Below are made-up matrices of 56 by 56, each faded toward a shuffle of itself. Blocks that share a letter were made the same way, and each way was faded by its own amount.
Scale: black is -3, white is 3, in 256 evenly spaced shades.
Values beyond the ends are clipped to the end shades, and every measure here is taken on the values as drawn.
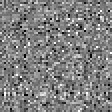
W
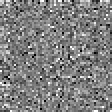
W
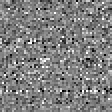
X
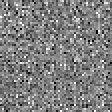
W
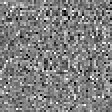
W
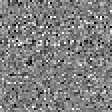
X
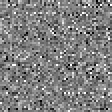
X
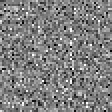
W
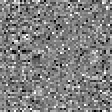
W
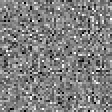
W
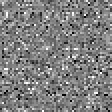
X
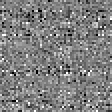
X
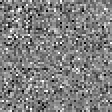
W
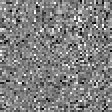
W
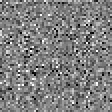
X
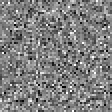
W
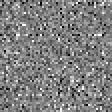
X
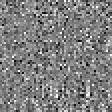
W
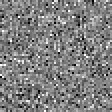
W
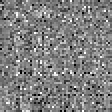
X
